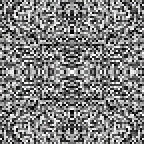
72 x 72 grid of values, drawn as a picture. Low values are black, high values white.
Average level on the scale: 50%. Odd rows or columns: none. Grain: fine. Mirror symmetry: left to right and top to bottom. Stripes: none. Histogram: flat.
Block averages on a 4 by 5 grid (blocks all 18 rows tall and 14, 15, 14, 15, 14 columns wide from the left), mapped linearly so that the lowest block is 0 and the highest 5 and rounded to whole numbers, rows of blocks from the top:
15151
31013
31013
15151
